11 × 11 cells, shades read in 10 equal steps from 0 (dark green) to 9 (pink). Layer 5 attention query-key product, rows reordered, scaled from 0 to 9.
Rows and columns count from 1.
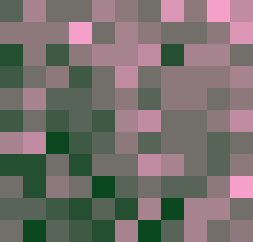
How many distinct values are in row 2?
5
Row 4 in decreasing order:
7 6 5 5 5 5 4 4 4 2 2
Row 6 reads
2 4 2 3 2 6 7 4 4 5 7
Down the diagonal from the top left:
3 5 2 2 4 6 3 6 3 6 5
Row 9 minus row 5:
0 -5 2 1 -4 -2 1 -2 -2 1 4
